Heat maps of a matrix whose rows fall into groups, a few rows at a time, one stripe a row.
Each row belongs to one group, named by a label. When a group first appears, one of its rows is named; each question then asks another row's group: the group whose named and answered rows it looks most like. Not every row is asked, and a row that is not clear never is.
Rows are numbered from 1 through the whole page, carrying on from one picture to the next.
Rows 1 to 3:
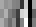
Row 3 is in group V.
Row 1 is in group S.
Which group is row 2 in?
V
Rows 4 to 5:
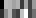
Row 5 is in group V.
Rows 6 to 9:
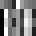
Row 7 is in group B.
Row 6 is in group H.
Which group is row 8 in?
B
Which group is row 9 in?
B
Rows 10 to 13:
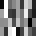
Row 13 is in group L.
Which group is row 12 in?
S
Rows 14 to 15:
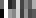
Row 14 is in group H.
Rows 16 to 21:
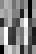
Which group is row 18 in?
V
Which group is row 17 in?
S
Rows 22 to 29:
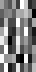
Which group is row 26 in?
H
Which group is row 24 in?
H
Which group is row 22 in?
V
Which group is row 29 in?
H
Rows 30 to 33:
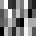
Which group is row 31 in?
S
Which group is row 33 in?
B
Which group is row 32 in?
L
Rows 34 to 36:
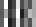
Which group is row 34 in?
H
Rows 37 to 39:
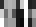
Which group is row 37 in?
V
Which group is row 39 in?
L
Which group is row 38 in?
L
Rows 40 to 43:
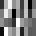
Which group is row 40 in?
S
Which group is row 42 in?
H
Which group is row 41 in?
S
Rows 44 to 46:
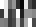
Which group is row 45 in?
H
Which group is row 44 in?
L
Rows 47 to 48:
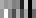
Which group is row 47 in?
S
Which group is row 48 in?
S
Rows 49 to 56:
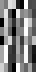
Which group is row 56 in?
H
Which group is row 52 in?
B
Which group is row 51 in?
B
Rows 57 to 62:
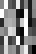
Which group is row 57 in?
H
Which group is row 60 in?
L
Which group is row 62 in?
V
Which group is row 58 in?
L
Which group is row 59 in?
V
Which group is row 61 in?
H
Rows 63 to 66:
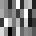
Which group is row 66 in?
H
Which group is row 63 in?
H
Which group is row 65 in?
S
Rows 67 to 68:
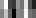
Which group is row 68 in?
B
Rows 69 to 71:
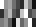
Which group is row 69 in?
L
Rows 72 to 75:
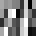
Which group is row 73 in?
L
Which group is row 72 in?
S
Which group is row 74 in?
V
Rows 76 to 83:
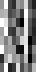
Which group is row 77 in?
B
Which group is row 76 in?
B
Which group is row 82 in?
S
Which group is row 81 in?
L
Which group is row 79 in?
B
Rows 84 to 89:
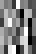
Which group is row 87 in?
V
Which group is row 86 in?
S
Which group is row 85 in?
L
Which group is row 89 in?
L
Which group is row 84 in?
H
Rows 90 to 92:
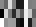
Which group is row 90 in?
L
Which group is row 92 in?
L
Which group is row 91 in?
B
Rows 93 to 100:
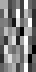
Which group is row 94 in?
H
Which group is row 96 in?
L
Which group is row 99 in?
S
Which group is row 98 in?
B
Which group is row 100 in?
V
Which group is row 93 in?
B
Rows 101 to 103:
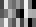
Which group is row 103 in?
S
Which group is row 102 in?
L
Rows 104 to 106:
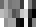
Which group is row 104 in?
B
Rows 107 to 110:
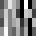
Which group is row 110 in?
S
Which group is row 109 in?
S
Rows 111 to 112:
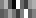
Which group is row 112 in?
V
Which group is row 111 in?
H
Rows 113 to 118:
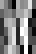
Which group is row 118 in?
S
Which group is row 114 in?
B
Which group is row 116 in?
V
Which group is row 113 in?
H
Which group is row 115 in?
V
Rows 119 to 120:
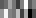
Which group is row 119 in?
V
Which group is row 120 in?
S
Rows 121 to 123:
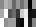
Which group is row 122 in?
V
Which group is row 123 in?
L
